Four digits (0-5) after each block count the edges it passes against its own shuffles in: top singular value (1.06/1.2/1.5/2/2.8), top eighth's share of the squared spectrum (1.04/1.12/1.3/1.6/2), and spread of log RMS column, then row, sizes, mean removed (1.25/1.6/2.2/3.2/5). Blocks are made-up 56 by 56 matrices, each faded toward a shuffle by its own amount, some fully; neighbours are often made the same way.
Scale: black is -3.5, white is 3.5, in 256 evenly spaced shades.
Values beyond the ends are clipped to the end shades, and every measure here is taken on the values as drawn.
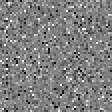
3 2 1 0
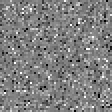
2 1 0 0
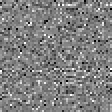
3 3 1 1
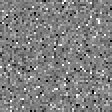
0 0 0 0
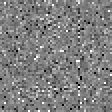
3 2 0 0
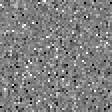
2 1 0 0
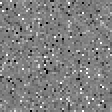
0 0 0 0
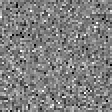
1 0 0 0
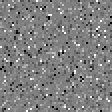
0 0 0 0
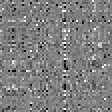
4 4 2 2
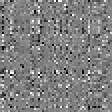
4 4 3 2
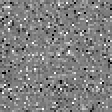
2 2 1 1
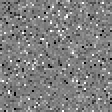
0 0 0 0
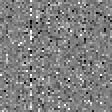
2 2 2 0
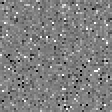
0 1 0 0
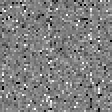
1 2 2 0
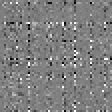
3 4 3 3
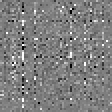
3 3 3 2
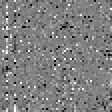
2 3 2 1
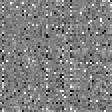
4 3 2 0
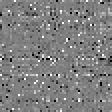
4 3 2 2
